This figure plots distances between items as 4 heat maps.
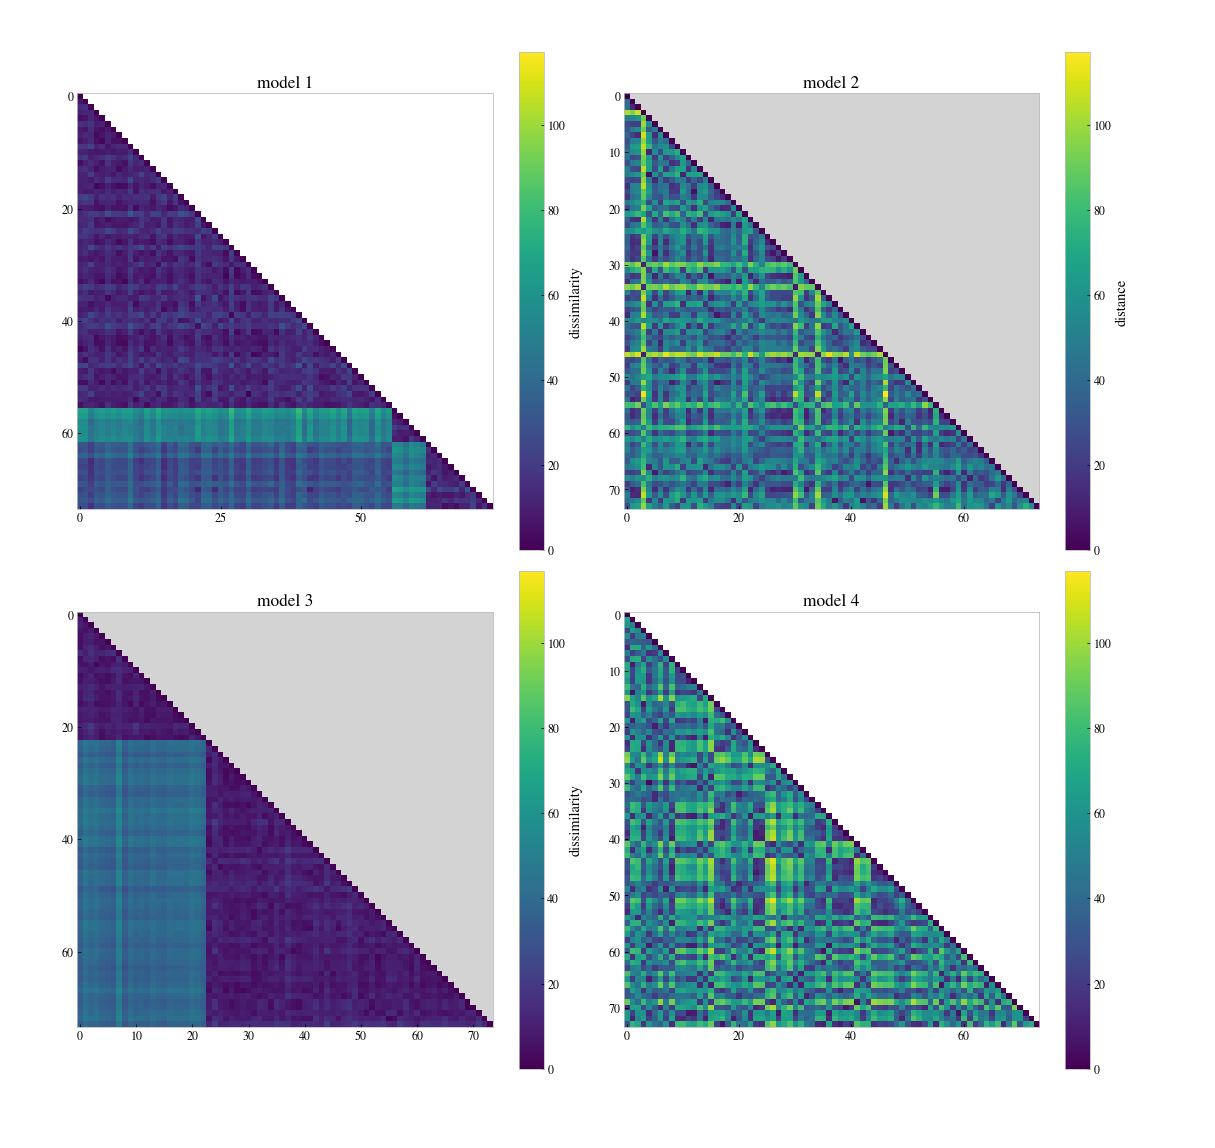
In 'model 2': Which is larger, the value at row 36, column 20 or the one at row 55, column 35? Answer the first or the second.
the second
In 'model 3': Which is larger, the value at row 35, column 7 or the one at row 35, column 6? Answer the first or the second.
the first
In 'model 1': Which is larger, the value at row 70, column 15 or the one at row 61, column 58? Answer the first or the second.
the first
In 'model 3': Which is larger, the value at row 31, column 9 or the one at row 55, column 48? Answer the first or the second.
the first
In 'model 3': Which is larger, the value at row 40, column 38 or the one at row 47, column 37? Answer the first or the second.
the second
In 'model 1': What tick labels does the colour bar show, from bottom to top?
0, 20, 40, 60, 80, 100
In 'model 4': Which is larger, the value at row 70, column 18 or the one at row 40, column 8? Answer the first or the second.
the first
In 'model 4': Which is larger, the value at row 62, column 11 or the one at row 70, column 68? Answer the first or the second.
the first
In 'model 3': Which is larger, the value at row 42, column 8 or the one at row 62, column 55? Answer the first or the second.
the first
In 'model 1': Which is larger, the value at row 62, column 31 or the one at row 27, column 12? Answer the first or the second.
the first
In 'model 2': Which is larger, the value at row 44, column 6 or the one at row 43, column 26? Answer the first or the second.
the second
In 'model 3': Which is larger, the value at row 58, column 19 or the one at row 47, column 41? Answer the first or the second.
the first
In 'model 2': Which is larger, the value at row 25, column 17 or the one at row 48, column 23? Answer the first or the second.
the first
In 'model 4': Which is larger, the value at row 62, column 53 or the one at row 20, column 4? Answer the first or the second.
the first
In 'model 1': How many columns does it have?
74
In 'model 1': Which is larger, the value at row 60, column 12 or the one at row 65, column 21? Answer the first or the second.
the first
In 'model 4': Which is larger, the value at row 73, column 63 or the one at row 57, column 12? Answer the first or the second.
the first
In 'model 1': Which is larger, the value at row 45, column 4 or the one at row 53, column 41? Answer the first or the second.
the second
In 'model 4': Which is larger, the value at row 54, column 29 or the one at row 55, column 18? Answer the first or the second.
the first
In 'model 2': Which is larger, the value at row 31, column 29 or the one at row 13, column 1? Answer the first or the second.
the first
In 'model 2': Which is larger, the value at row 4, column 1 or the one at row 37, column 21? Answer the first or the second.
the first
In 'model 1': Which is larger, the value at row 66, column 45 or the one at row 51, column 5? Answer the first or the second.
the first
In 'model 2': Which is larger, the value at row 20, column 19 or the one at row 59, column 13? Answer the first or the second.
the second
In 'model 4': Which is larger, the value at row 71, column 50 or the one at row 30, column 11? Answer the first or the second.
the first
